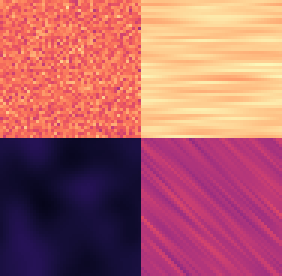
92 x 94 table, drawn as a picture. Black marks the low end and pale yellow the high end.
The table splits into 2 rows of 2 panels. Panel 1,1: high, fine-grained. Panel 1,2: very high, streaked across, faint in contrast. Panel 2,1: very low, smooth, faint in contrast. Panel 2,2: middling, slanting down to the right, faint in contrast.
